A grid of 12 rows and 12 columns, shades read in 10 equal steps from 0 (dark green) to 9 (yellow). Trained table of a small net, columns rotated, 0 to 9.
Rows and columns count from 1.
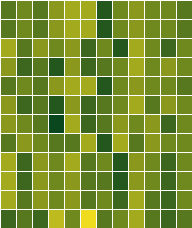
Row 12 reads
2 3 2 7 4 9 3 4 6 3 2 3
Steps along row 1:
up down up up same down up up down same down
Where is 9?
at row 12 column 6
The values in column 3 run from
2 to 5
